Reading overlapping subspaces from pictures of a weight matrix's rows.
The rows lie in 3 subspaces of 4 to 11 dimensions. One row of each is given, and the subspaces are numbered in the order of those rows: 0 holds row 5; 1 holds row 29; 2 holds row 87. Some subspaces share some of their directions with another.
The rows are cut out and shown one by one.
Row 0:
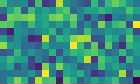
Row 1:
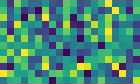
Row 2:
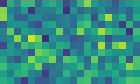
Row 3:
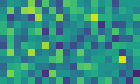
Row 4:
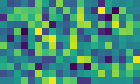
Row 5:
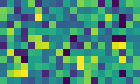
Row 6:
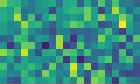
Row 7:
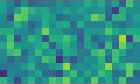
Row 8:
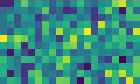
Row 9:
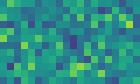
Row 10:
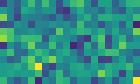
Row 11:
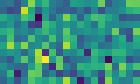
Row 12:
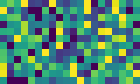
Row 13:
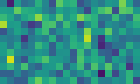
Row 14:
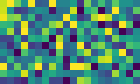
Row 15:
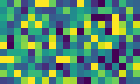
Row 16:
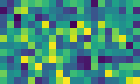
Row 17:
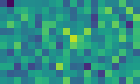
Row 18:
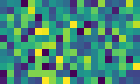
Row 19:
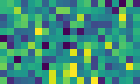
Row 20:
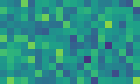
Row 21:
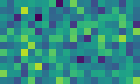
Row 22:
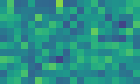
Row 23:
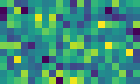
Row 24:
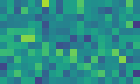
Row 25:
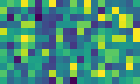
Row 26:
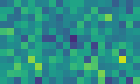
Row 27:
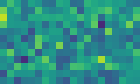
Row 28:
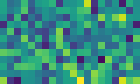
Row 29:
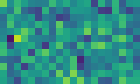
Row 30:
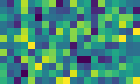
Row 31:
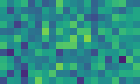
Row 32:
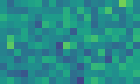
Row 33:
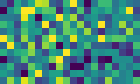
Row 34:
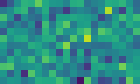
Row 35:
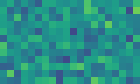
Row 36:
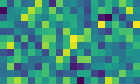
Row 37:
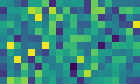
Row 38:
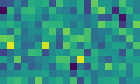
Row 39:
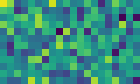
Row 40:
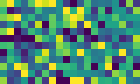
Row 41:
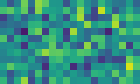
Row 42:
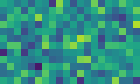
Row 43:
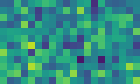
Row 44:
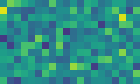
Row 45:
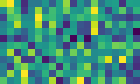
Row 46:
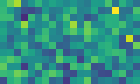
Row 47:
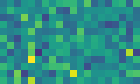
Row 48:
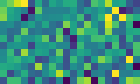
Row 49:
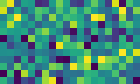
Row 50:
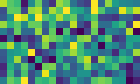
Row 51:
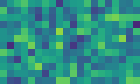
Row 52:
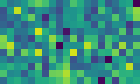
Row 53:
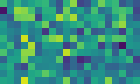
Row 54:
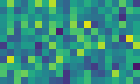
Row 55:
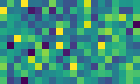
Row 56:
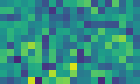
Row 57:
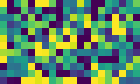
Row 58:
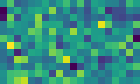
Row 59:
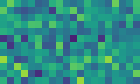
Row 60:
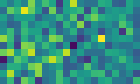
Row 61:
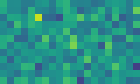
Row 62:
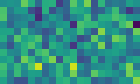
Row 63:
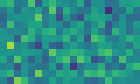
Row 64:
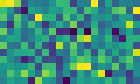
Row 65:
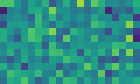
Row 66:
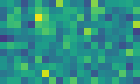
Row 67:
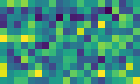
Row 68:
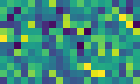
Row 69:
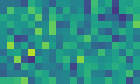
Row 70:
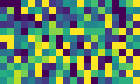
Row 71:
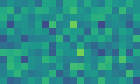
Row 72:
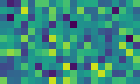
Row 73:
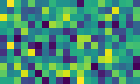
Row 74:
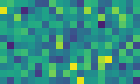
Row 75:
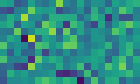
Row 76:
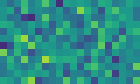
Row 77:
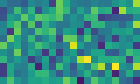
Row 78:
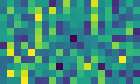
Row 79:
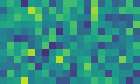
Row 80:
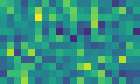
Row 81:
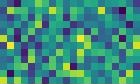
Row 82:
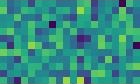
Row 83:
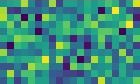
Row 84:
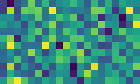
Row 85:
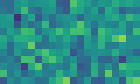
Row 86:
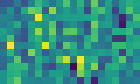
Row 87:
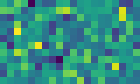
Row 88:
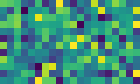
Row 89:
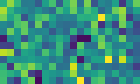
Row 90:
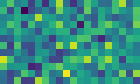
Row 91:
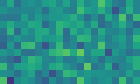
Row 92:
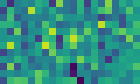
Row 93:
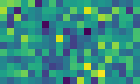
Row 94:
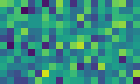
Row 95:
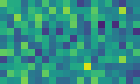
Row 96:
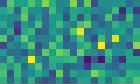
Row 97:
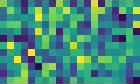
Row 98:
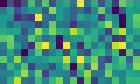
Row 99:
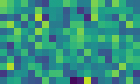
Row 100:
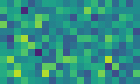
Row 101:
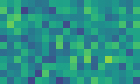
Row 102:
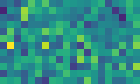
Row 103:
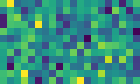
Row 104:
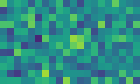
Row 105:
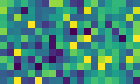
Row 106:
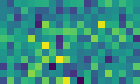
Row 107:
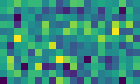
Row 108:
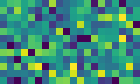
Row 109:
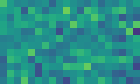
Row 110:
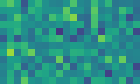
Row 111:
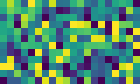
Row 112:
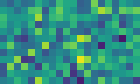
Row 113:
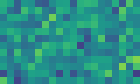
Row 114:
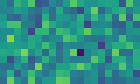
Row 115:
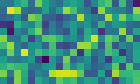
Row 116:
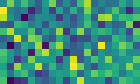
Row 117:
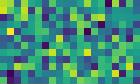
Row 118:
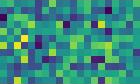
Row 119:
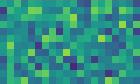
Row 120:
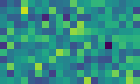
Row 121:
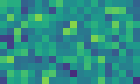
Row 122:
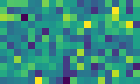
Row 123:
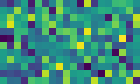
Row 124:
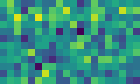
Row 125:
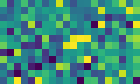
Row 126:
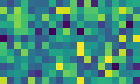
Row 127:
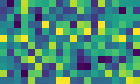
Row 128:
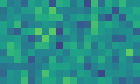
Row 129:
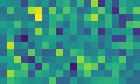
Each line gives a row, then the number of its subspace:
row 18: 2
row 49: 2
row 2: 0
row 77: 2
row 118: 1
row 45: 1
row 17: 1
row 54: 2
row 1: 2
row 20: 2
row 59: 0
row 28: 2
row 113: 2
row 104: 0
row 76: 2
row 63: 1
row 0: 0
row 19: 2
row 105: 1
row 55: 0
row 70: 0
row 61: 2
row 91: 2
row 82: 2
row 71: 1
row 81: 2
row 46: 2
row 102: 2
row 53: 0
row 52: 2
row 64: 1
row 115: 2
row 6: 0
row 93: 1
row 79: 0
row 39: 2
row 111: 2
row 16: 1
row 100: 2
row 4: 2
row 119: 0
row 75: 2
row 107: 2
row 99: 2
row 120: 2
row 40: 2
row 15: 2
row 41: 2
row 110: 0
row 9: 1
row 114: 2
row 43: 2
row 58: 1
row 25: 1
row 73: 2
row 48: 2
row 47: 2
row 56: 2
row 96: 2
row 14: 2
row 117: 2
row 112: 1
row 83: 2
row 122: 2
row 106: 2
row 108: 2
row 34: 1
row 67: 1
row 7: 2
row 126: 1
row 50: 0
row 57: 2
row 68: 1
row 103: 1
